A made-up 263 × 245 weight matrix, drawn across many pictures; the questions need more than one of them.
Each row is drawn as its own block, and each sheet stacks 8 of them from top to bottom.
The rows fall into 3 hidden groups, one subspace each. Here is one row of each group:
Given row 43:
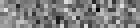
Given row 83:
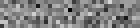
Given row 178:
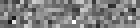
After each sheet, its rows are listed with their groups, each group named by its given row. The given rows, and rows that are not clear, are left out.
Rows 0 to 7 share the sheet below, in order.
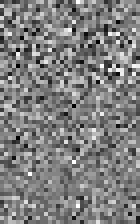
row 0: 178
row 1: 83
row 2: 43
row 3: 178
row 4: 83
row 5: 178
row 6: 83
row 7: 178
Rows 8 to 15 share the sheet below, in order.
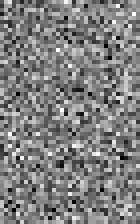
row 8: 83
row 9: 43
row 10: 83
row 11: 43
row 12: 178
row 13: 43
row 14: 83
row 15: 43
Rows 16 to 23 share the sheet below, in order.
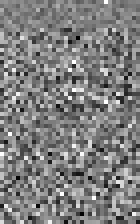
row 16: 178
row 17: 83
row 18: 43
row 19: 43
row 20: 83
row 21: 83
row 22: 43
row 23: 178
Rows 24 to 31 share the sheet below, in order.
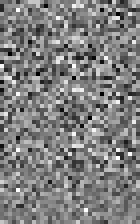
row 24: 43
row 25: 83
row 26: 178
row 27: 43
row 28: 83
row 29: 43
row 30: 83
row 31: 83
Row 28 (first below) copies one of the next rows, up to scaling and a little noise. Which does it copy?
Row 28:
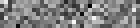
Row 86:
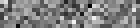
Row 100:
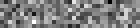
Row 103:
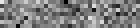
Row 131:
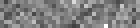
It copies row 86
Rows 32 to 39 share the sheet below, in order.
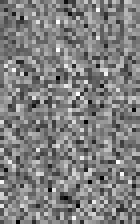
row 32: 43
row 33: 43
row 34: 43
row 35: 83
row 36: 178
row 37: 178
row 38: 83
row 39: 83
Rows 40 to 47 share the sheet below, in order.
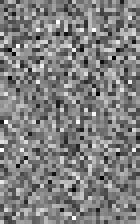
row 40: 43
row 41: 178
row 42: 83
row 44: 178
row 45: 83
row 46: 83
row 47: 178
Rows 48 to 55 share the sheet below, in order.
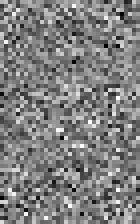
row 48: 43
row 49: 43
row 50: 43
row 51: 83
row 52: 43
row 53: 43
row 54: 178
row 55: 83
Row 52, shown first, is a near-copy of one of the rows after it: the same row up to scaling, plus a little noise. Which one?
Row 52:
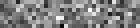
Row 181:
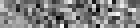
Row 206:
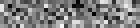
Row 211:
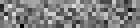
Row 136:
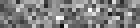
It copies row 136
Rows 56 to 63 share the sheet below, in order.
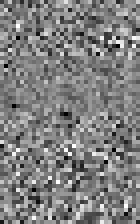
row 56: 83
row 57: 43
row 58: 43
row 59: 43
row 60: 83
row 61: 43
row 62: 83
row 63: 83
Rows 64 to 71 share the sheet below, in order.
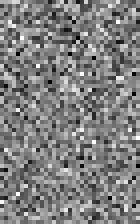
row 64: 178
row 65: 83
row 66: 178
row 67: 83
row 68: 178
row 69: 178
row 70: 83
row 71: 83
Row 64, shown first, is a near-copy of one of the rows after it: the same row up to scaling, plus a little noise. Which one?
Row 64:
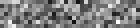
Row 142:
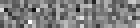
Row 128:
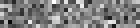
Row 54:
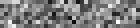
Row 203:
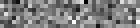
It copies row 54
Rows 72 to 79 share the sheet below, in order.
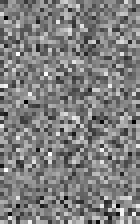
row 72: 83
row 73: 83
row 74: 43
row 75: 83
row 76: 83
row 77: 83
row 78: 83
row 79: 43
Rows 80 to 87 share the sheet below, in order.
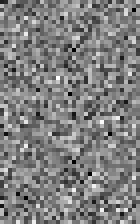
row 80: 83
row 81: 178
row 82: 43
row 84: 83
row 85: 178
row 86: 83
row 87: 83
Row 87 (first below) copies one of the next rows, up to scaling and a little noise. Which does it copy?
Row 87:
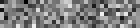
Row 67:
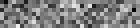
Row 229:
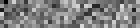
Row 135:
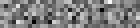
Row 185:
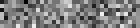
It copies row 185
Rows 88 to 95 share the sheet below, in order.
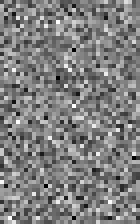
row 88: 43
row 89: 178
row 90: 43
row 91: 178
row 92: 43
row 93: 178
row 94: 83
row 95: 178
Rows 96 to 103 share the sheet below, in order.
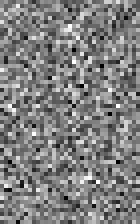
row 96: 83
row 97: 83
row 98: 83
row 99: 178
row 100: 83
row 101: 178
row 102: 83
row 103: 83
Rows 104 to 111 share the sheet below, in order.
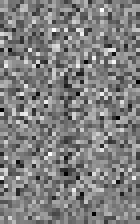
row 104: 83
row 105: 178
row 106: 178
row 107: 83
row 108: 83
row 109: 83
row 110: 83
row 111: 178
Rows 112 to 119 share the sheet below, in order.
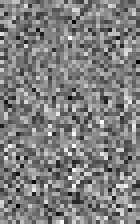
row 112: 178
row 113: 83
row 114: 83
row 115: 43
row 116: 83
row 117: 43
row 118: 83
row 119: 43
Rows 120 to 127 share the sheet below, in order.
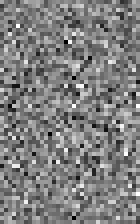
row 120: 43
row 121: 43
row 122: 178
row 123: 178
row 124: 43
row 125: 83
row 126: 178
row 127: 178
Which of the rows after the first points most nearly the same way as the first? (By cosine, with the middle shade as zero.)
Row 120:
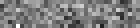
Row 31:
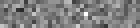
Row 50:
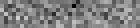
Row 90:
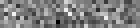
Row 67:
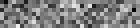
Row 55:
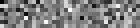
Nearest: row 90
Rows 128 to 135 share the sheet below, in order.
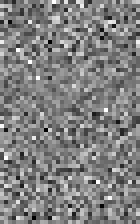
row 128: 178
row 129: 83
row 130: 83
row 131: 83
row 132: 83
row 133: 83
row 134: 83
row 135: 83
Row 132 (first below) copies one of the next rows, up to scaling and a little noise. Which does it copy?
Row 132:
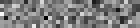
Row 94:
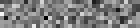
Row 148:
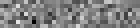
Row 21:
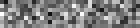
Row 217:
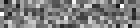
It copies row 94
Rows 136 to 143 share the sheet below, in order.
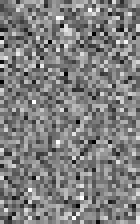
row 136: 43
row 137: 83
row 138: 83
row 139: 43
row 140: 178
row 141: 178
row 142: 178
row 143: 178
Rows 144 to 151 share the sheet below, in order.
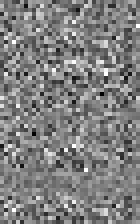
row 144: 178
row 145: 43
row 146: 43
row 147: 83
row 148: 83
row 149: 43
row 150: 178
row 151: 43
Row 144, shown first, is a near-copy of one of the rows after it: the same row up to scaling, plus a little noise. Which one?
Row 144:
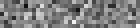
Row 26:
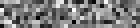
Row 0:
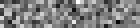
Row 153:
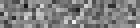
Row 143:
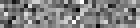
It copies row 153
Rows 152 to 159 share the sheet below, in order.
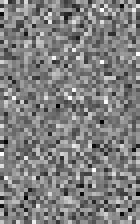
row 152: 83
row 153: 178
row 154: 178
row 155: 43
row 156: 83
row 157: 83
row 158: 178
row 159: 83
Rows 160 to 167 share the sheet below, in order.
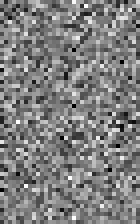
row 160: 83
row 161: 178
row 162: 83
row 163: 178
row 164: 43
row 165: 83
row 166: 83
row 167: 83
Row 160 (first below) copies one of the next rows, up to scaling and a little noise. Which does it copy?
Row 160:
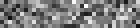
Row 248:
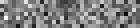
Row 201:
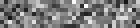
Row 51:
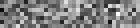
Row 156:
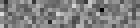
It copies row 201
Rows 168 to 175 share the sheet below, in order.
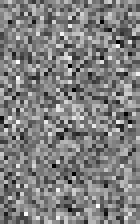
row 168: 83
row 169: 43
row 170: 83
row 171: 43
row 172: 43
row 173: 83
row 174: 43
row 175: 43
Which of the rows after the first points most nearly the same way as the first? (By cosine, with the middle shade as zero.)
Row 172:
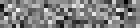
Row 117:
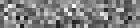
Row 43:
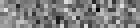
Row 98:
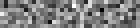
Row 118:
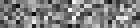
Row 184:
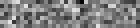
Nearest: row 117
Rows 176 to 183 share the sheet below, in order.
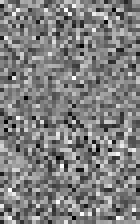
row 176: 43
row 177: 178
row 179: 178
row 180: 43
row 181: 43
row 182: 178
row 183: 178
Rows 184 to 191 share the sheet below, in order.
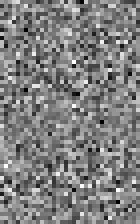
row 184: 178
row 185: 83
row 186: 43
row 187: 178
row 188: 83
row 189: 43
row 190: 178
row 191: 83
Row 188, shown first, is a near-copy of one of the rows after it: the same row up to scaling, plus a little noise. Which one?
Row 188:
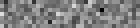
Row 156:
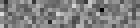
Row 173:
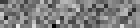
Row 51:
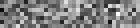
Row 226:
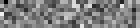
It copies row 156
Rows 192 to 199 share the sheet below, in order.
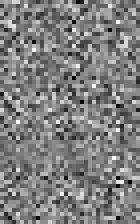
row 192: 178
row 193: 83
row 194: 178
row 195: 178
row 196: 43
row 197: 43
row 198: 43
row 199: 178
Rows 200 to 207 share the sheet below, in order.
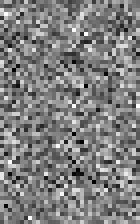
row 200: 83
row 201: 83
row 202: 43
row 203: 178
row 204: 178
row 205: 178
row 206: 43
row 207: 178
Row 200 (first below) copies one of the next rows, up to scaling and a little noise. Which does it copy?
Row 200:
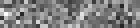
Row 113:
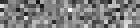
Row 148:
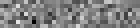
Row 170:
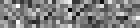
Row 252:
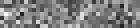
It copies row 252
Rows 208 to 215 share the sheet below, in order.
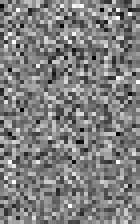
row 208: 43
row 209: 43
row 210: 178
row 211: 43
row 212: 178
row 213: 178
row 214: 43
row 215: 83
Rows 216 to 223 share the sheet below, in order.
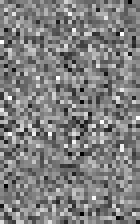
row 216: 43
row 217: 83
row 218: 43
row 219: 178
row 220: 83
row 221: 83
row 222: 43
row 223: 178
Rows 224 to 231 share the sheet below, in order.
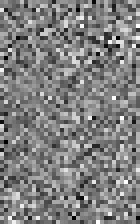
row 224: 178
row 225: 43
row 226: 83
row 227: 83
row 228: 83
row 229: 83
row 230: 83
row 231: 178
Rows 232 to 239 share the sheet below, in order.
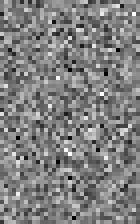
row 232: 83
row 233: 178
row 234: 43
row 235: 83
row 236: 83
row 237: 43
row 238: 83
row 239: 178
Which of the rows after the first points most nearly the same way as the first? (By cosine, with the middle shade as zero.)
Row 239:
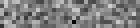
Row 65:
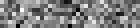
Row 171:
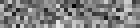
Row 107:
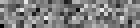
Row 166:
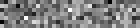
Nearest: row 107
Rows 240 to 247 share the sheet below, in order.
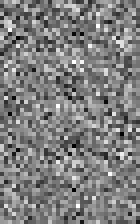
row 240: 178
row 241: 43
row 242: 43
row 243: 43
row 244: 43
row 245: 43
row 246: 178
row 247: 178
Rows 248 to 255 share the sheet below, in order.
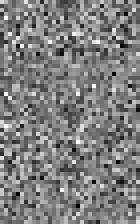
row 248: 83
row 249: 43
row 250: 83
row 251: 178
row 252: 83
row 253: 178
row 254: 83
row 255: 178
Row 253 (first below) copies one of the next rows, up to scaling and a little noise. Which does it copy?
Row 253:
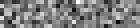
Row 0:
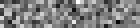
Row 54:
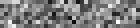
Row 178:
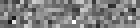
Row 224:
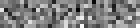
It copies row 0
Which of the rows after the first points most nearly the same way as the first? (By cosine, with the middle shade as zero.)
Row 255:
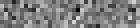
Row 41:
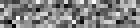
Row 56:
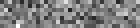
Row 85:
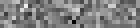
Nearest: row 41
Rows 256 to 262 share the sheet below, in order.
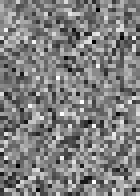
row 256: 43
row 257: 83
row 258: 43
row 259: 178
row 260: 83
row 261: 83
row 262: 83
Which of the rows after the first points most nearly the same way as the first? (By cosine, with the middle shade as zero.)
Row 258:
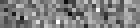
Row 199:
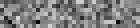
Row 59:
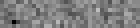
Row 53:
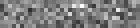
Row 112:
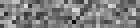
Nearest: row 59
